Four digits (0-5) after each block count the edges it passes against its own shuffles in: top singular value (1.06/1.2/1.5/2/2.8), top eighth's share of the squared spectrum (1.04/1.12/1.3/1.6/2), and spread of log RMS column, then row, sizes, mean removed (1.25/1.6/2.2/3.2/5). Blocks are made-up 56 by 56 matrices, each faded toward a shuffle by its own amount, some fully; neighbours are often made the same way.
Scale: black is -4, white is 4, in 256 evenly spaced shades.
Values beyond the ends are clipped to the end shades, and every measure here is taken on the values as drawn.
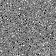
0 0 0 0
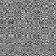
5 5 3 3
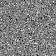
1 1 0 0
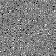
3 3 0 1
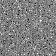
0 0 0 0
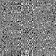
4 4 2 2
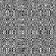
5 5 3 3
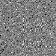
3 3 1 1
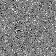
0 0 0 0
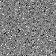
2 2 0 0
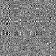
4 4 2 2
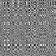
5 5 3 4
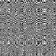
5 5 3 3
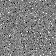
0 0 0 0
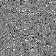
3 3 1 1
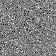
2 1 0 0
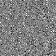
3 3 1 1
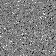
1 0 0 0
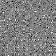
3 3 1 1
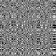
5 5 3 3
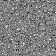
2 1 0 0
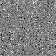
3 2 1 0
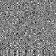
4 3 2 2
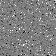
0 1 0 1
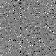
3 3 1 1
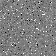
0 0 0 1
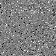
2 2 0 1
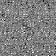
3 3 1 1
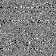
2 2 0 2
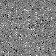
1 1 0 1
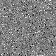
0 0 0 0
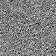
3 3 1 1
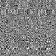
4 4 2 2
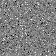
0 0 0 0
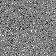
0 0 0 0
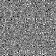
3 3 1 1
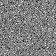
1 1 0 0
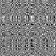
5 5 3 3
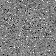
0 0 0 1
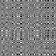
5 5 3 3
